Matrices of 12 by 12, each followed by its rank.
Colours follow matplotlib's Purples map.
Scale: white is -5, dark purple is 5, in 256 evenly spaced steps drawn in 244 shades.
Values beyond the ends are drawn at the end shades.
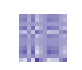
one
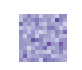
full rank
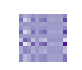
one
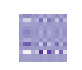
one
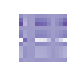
one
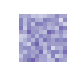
full rank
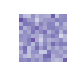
full rank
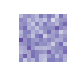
full rank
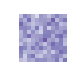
full rank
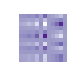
one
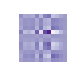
one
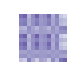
one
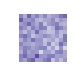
full rank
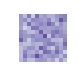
full rank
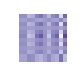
one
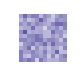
full rank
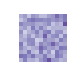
full rank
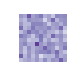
full rank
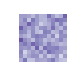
full rank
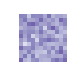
full rank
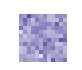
full rank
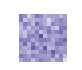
full rank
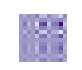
one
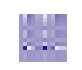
one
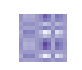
one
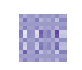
one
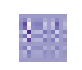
one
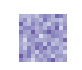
full rank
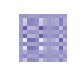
one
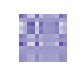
one
